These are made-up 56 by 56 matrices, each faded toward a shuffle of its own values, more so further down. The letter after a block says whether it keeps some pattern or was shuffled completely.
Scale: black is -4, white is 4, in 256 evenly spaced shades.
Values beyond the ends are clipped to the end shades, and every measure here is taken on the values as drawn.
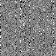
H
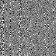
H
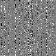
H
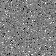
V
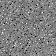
V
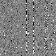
H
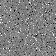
V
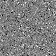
V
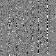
H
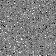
V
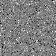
V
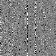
H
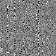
H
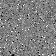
V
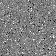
V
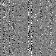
H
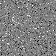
V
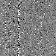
H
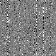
H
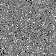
V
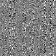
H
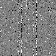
H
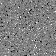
V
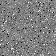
V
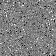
V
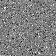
V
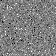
V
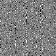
H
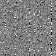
H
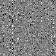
H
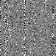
H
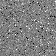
V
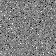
V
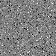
V
